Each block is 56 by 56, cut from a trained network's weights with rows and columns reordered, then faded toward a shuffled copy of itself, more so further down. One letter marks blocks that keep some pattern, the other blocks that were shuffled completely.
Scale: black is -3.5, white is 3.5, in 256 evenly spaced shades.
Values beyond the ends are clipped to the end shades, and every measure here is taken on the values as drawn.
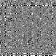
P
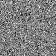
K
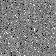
K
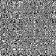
P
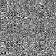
P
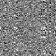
P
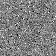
K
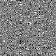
P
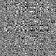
P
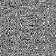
P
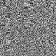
P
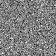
K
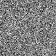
K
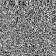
P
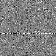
P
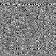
P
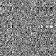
P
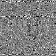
P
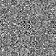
P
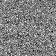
K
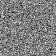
K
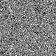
K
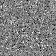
K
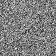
K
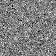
K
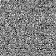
P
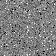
K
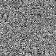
P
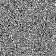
K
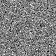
K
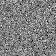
K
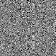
P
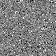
K
